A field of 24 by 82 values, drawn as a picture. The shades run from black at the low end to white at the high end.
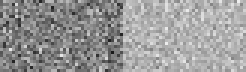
It is made of 1 by 2 panels. Panel 1,1: middling, fine-grained, strong in contrast. Panel 1,2: high, fine-grained.
